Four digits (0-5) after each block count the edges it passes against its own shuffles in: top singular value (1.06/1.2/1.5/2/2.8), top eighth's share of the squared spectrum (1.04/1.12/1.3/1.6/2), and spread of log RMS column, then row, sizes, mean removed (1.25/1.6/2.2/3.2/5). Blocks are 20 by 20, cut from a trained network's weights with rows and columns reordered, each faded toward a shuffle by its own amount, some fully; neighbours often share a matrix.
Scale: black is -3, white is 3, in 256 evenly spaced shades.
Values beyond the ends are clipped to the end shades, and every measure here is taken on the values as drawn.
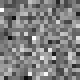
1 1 0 0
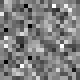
2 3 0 0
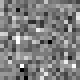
1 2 0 0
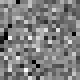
1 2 1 0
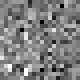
2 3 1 1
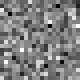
0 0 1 0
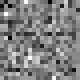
1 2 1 0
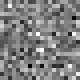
1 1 0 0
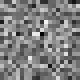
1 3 0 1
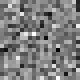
2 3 1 0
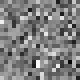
2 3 1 0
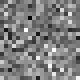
1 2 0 0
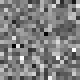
0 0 0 0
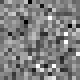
0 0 0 0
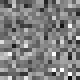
3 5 2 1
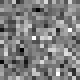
1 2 0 1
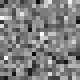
0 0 0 0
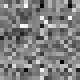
3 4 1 1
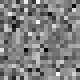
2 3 0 0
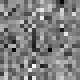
2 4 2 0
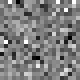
0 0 0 0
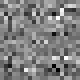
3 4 1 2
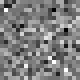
0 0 0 0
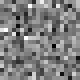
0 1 0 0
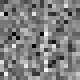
2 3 1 1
